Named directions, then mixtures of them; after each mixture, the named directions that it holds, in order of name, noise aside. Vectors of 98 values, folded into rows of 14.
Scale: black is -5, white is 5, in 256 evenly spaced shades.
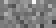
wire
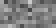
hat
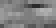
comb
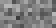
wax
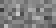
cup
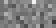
wire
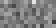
cup, wire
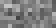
wax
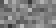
hat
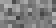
wax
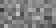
cup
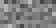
hat, wax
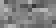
comb, hat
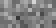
wax, wire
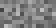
cup, hat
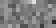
hat, wire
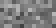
cup, wax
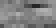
comb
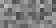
cup, wax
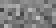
cup, wax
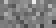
wire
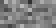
hat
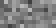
hat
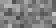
wax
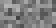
wax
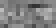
comb, cup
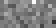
wire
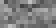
comb, hat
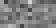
hat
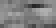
comb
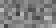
cup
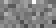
wire
